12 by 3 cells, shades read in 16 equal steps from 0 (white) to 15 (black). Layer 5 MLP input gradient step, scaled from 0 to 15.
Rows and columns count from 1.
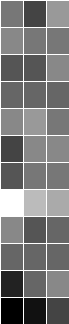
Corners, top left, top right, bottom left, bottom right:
8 6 15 11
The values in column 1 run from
0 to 15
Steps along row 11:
down down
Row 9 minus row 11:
-6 1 2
